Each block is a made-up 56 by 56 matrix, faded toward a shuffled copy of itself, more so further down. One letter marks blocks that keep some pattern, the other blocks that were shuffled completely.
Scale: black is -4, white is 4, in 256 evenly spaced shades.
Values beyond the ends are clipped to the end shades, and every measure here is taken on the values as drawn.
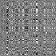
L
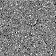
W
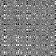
L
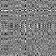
L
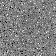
W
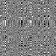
L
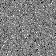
W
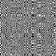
L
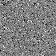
W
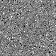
W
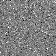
W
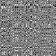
L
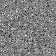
W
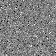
W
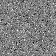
W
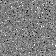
W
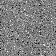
W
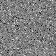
W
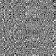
L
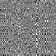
L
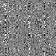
L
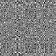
L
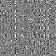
L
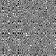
L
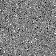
W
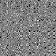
L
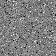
W
